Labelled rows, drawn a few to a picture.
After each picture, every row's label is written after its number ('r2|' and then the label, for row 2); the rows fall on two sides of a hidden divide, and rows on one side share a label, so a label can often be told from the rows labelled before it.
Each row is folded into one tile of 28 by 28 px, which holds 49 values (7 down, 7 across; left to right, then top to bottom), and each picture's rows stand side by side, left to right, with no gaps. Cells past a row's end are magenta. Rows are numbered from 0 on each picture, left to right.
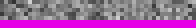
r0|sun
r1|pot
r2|pot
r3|pot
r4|pot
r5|pot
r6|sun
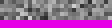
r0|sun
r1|pot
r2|pot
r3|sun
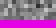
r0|pot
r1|sun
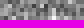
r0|pot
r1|pot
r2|pot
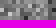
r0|sun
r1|sun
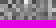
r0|sun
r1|pot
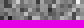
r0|sun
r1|sun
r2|pot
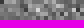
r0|sun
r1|sun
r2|sun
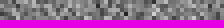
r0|sun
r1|pot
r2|pot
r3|pot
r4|sun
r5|sun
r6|pot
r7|pot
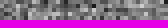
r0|sun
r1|pot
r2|sun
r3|sun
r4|pot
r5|pot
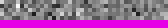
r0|sun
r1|sun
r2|pot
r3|sun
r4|sun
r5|pot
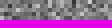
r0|sun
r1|pot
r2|pot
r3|pot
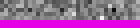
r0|pot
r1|pot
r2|sun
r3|sun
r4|pot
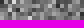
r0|pot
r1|pot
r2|sun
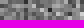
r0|sun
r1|sun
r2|pot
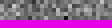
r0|sun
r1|sun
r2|sun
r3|sun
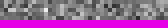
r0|sun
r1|sun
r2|pot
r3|sun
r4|sun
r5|pot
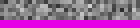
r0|pot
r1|sun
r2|pot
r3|sun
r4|pot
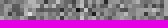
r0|pot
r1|pot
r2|pot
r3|sun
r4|pot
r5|sun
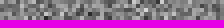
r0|pot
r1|sun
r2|pot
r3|sun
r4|pot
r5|pot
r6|pot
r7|sun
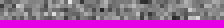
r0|pot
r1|pot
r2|pot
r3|pot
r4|pot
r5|sun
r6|pot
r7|pot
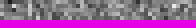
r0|sun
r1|sun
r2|sun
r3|sun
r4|pot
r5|sun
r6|pot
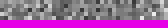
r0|pot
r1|pot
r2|sun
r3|sun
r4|sun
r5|pot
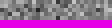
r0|pot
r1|pot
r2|sun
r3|pot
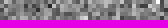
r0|pot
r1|sun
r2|pot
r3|pot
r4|pot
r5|sun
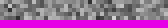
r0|pot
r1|pot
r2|pot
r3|sun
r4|pot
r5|pot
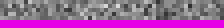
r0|pot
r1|pot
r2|pot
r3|pot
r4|pot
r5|sun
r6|sun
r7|sun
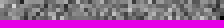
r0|sun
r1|pot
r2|sun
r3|sun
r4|sun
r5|sun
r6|pot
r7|sun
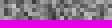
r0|sun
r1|sun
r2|sun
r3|pot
